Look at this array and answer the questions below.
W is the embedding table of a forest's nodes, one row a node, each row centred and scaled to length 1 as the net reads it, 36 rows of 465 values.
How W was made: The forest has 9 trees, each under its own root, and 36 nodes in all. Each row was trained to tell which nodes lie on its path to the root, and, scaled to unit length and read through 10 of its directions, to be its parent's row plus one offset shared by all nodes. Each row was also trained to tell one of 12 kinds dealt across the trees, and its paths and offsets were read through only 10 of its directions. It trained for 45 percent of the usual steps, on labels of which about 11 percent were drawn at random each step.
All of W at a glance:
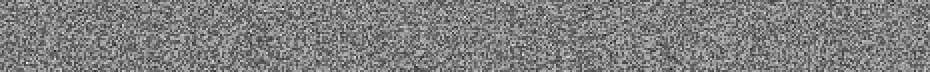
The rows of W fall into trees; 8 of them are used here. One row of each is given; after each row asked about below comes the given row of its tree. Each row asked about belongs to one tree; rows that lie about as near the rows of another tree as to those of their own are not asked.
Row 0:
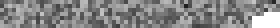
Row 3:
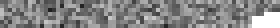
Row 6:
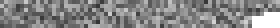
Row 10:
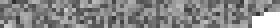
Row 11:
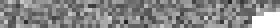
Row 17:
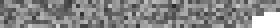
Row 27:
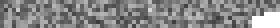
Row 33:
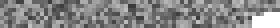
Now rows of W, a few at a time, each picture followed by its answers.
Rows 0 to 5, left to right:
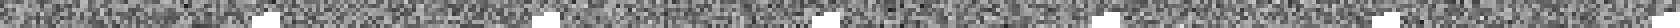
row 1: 11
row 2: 0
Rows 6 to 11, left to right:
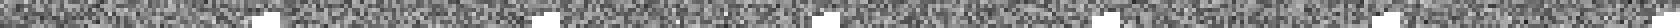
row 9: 3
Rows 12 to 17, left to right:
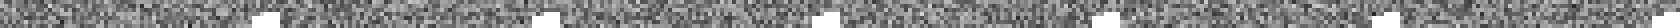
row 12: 6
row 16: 0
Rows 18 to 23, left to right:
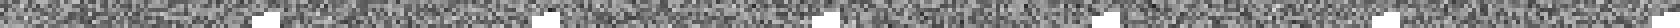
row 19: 3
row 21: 10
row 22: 27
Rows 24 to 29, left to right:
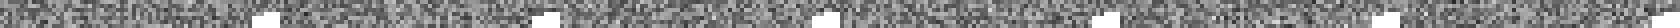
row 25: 3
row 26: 33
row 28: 6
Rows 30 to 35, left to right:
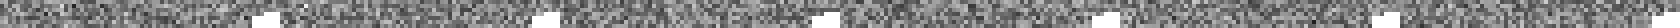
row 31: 27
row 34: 11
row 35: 6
